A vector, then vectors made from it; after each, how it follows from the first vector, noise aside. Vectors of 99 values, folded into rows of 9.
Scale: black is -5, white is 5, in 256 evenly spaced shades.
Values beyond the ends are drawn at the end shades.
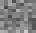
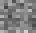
copied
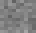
shrunk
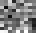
scaled up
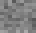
shrunk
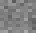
shrunk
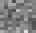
copied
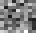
scaled up
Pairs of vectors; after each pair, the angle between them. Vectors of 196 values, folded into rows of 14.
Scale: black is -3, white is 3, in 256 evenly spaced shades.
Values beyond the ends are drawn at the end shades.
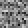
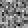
partly aligned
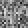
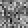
nearly opposite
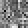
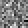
partly aligned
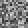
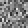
partly opposed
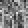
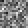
partly aligned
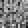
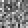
nearly opposite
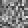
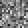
partly aligned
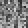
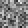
partly opposed
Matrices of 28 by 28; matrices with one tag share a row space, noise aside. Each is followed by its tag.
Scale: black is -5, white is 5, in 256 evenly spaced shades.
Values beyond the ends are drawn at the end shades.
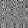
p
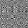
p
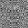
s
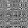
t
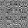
t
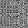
s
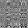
t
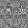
t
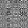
t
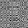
s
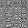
t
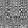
t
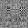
t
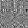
p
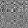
p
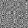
p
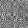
p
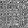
s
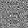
s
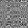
t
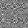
p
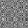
p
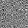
p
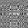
s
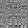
t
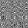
p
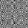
p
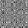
p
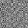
p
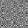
p
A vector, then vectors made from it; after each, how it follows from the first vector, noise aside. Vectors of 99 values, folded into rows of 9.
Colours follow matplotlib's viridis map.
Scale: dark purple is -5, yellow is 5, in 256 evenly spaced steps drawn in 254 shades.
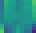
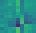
wrapped around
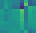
wrapped around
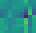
wrapped around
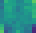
copied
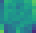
copied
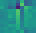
wrapped around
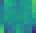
copied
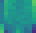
copied
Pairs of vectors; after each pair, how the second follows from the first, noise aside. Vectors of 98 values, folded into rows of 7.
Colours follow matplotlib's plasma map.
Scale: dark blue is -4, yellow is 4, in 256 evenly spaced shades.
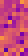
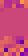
partly zeroed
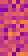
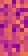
shuffled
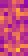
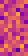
sign-scrambled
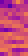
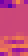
partly zeroed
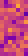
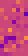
partly zeroed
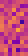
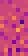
partly zeroed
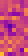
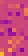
partly zeroed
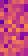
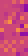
partly zeroed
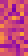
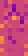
partly zeroed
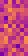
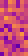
sign-scrambled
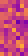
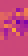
partly zeroed
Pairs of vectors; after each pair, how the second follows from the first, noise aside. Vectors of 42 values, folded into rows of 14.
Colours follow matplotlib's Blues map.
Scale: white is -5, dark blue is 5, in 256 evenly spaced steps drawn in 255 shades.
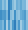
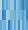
shuffled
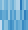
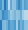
wrapped around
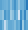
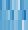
shuffled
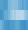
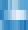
scaled up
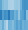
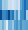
scaled up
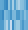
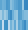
shuffled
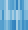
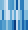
scaled up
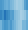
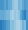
wrapped around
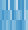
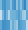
shuffled
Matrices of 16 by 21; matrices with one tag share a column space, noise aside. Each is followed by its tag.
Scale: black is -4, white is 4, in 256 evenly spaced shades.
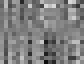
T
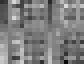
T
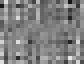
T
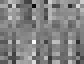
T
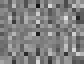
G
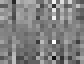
T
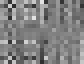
T
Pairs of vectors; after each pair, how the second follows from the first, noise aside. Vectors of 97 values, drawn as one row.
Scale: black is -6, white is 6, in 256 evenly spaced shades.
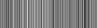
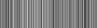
copied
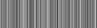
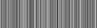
copied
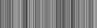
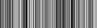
scaled up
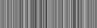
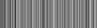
wrapped around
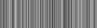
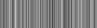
copied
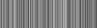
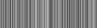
wrapped around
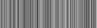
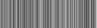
copied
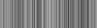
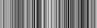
scaled up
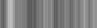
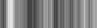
scaled up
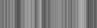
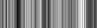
scaled up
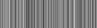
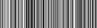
scaled up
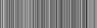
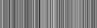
wrapped around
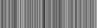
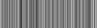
wrapped around
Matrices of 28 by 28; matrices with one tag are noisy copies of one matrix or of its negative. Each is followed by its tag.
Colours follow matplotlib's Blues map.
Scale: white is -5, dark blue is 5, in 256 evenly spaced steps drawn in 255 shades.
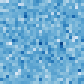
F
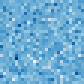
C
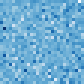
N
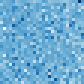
N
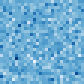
C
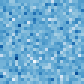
C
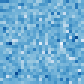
F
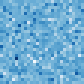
C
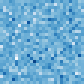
C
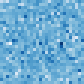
F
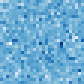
F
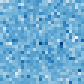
F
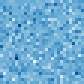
C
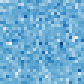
F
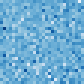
N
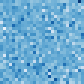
N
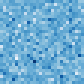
C
